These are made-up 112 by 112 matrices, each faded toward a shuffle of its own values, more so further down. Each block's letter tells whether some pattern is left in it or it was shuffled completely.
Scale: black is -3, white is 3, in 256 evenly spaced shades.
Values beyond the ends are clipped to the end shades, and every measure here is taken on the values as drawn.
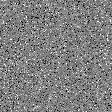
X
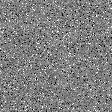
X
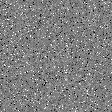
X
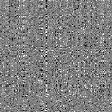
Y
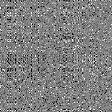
Y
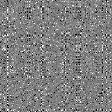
Y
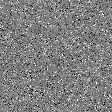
X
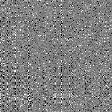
Y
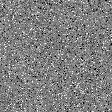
X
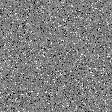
X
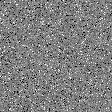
X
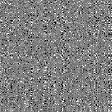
Y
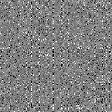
Y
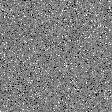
X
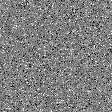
X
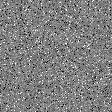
X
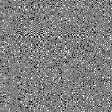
Y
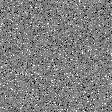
X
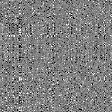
Y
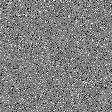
X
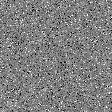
X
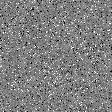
X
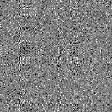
Y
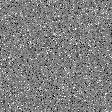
X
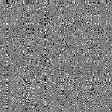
Y
